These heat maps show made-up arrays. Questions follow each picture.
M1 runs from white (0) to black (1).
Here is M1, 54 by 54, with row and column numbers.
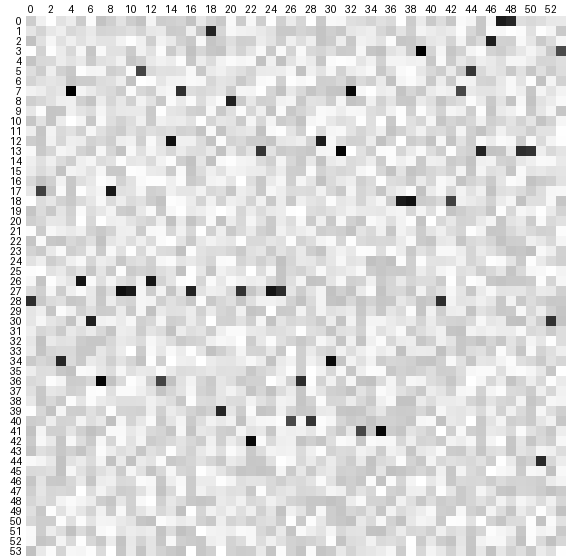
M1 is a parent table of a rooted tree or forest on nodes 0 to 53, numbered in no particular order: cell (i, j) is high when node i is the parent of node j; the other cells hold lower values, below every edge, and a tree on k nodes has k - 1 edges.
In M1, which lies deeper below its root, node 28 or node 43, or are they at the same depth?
node 43
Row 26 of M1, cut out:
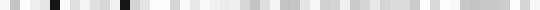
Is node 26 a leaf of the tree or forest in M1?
no
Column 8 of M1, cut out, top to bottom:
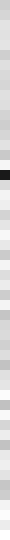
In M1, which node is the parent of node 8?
17
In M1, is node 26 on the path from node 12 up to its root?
yes
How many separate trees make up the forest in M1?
5
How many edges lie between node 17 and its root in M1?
0
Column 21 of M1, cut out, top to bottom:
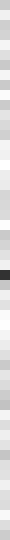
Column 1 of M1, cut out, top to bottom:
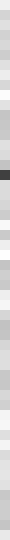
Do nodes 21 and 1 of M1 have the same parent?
no
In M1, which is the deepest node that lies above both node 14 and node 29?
12
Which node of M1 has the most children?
27
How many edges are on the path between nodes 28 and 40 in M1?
1
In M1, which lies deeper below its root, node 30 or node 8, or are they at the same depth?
the same depth
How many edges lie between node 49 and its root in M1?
2
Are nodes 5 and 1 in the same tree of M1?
no
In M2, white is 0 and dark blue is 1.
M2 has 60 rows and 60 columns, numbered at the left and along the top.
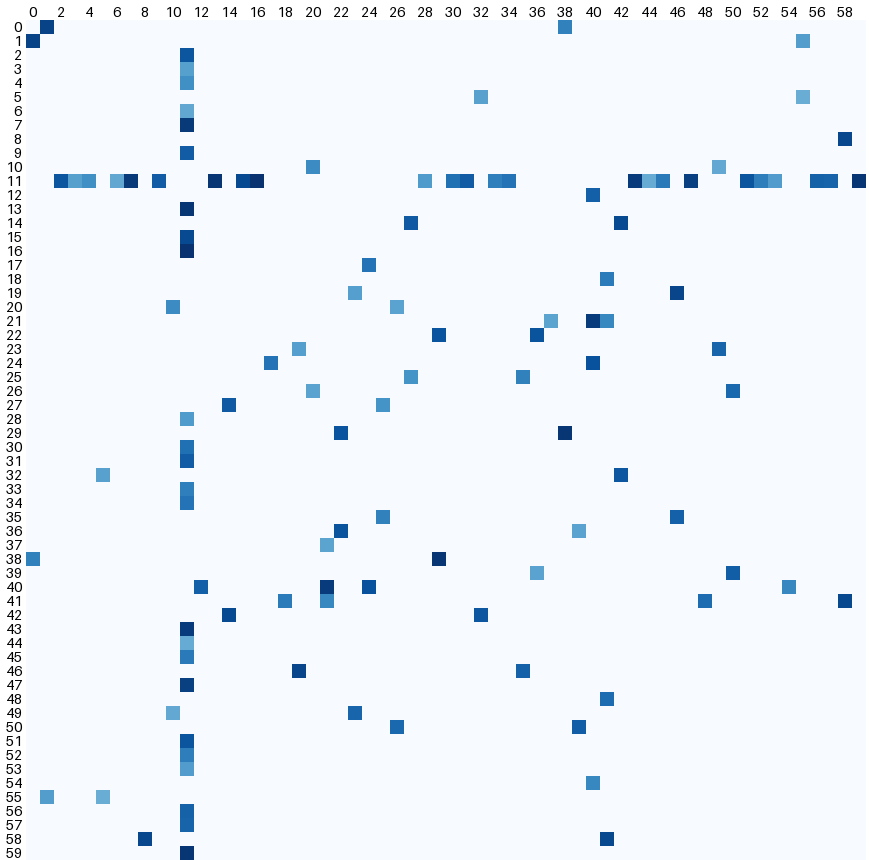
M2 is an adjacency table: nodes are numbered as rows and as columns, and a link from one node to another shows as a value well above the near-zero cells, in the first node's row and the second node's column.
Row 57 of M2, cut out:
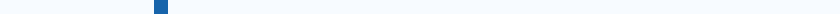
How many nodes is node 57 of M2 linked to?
1
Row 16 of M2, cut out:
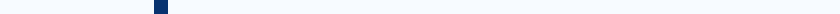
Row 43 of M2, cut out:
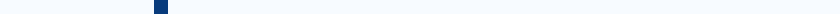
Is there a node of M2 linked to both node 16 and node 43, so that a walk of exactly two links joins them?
yes
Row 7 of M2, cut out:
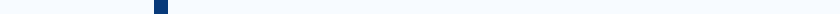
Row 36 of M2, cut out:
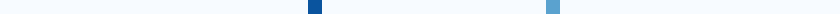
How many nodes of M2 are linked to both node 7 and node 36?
0
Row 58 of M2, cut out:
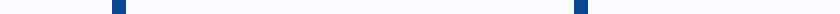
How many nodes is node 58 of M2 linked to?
2
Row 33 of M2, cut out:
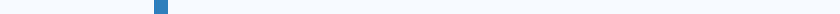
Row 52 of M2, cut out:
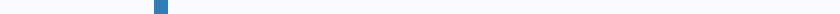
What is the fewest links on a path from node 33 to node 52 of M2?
2
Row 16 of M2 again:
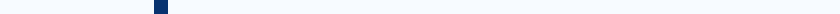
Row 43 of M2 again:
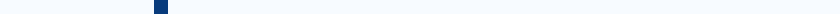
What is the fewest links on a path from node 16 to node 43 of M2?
2
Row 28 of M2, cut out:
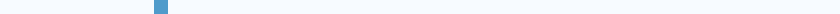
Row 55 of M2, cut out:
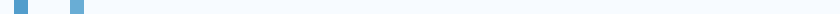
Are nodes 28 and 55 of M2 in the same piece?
no
